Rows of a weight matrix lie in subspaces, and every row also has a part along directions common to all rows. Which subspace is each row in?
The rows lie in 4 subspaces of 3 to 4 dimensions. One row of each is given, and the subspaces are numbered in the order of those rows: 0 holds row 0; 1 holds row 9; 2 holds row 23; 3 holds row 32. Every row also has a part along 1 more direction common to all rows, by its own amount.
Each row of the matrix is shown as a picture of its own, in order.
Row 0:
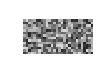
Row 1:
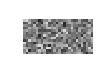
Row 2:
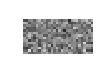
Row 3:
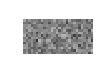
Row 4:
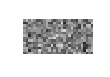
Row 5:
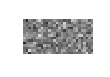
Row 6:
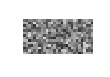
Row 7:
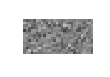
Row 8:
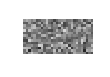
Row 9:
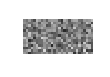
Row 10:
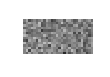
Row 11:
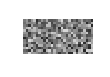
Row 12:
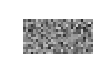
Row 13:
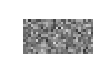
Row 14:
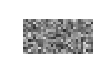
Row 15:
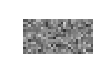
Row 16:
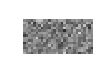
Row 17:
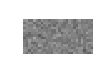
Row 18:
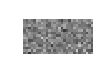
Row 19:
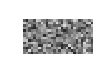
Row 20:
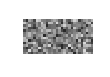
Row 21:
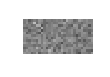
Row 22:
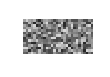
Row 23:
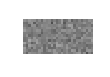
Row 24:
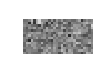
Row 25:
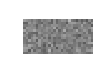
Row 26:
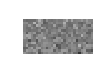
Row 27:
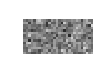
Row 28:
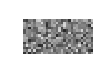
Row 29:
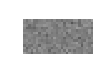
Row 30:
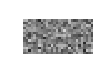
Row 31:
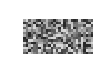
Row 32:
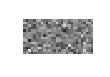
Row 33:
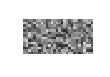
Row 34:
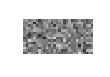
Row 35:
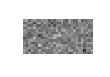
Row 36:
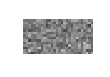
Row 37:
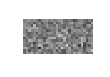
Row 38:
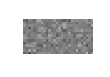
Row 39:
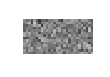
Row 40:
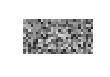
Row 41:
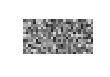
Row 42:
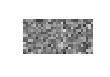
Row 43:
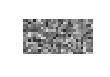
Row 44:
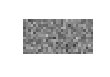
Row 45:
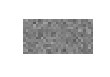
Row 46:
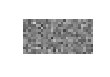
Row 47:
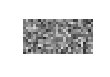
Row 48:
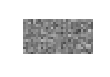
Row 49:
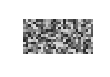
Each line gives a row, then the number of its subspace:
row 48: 0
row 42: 0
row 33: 1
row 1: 1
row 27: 0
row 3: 2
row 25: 2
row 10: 3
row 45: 1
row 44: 2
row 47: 2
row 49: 2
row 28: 1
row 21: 3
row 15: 2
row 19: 3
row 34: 3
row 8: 3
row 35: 0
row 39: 0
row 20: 3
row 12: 3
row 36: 0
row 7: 3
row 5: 1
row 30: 2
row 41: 3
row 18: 1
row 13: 2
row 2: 2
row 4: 0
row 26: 3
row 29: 2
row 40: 2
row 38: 1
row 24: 0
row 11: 1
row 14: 1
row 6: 1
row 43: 0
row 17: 0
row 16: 0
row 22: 3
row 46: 3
